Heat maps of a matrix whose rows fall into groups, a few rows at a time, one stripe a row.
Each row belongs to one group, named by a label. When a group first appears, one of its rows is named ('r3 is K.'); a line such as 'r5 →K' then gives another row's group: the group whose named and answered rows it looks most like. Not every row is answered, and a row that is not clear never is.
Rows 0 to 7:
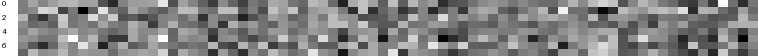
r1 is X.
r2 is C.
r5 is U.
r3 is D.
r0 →U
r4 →U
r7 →U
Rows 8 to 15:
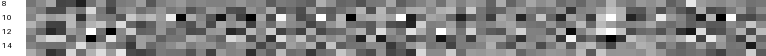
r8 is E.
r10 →U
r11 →C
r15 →C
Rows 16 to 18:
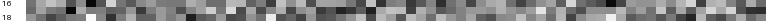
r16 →X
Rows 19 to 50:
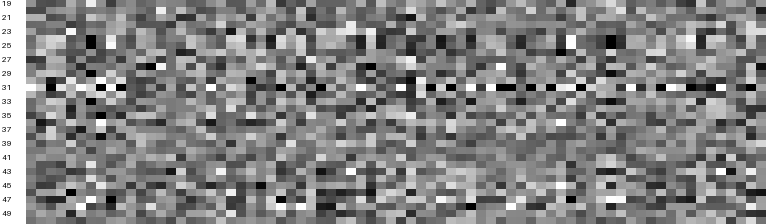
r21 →C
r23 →D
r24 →X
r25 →X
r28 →E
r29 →X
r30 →C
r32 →C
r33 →X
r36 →C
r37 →E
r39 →D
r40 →X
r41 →U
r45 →C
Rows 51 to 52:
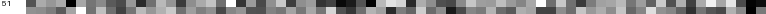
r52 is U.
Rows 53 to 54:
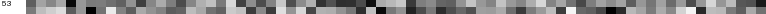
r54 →X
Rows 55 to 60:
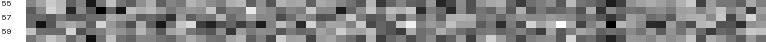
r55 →X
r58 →C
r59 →D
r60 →X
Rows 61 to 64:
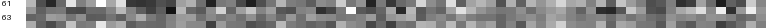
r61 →C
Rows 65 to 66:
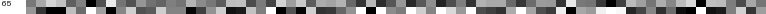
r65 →X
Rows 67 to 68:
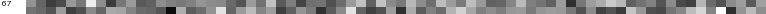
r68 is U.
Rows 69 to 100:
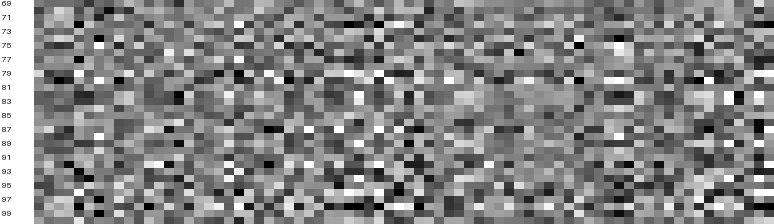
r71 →X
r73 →D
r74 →X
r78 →U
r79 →D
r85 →D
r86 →U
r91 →U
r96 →D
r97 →X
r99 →X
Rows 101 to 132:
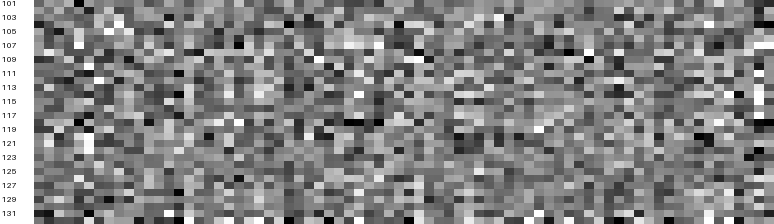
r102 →E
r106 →D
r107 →D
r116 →C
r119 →E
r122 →U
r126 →D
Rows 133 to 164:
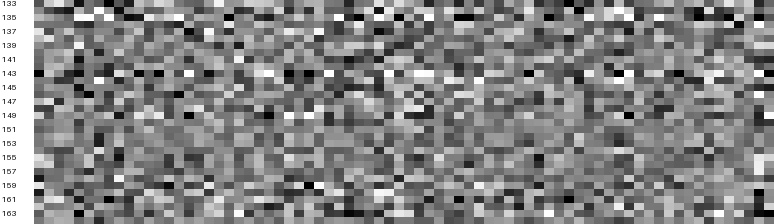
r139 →D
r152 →X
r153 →X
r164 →X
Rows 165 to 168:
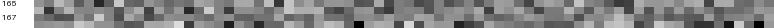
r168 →U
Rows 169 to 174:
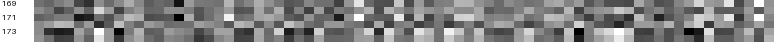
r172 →X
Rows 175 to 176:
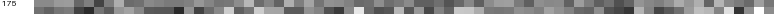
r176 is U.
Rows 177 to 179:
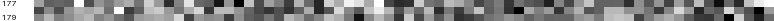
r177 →D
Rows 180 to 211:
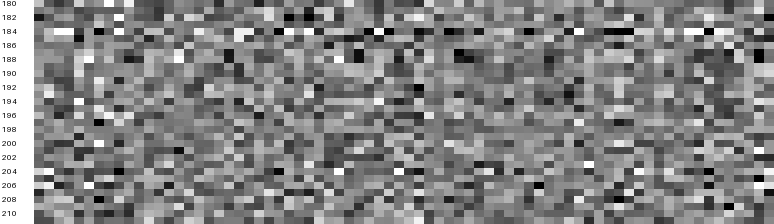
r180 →C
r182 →E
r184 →X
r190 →D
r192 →C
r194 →D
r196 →C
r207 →E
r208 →X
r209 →U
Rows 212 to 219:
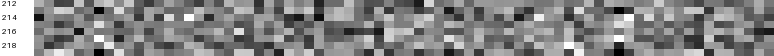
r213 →X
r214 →E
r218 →C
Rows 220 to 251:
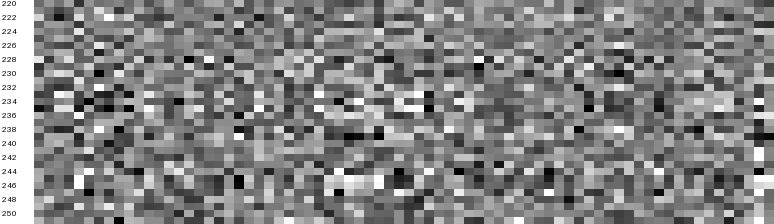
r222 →C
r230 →X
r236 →D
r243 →E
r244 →U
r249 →C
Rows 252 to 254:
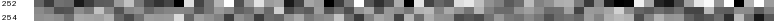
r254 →U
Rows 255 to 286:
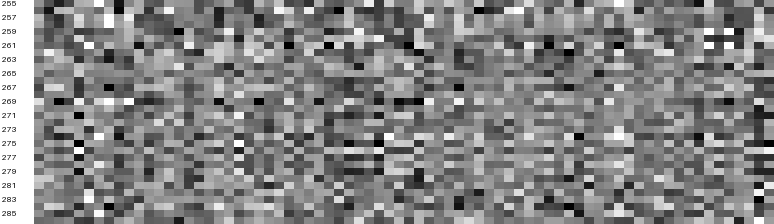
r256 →E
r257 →C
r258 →C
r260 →D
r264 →U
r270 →U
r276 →D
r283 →U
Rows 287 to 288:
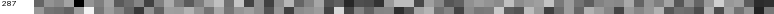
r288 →U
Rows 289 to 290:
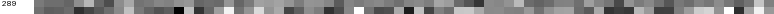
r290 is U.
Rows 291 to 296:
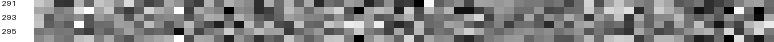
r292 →U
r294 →D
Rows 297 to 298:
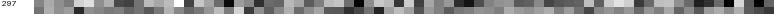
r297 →U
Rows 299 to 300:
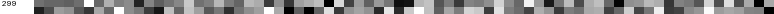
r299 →U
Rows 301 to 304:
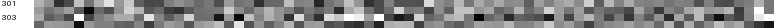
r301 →C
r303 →D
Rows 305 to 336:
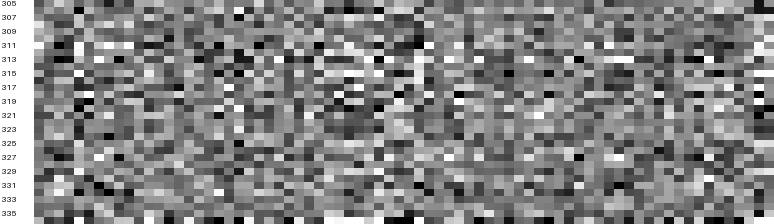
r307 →D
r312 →D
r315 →D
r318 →U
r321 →E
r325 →D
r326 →C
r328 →U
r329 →D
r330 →E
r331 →X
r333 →U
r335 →E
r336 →D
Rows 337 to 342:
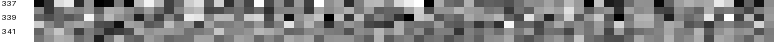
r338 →C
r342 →X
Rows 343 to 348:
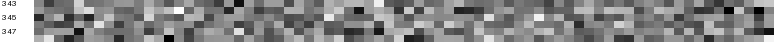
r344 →U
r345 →E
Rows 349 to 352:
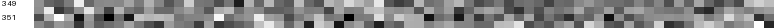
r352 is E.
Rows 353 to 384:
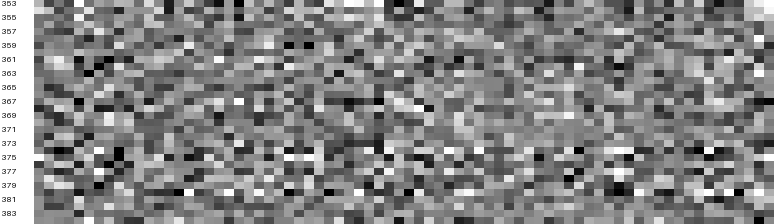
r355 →D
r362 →X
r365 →C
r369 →C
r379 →X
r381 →D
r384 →U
